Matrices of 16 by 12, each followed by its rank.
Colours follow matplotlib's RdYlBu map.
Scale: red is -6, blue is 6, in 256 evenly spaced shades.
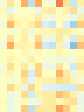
two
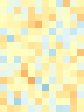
full rank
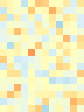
full rank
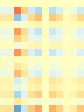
one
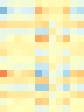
two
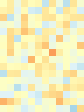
full rank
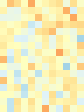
full rank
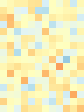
full rank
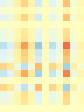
one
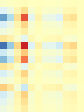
one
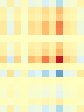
one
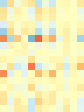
two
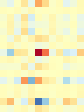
two
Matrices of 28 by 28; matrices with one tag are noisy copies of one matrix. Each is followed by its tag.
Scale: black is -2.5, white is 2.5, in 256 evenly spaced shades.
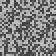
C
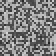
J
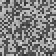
C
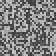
J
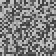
C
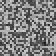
J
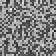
C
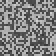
J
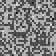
J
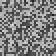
C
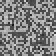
J
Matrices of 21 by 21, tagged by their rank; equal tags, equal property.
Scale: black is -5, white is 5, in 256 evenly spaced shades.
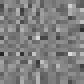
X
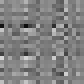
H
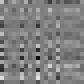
H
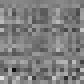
X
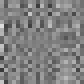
X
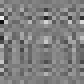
H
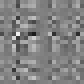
H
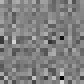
X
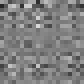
X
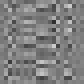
H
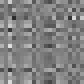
H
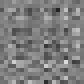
X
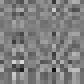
H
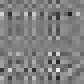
H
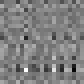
X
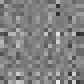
X
